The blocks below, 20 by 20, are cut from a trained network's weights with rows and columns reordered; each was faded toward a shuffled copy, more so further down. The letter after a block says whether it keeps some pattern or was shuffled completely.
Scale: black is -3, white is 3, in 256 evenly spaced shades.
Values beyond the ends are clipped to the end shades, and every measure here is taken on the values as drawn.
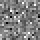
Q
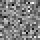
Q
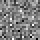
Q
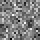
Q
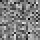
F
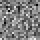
Q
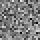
Q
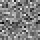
F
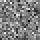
Q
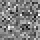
F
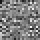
F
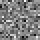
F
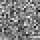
Q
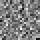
F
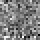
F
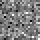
Q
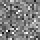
Q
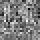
F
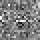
F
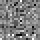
F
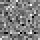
F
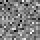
Q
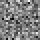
F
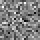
Q
